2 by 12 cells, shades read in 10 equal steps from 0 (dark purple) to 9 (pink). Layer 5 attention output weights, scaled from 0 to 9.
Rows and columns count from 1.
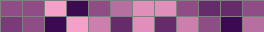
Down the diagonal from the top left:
4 4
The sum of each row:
55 52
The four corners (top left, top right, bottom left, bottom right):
4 4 3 6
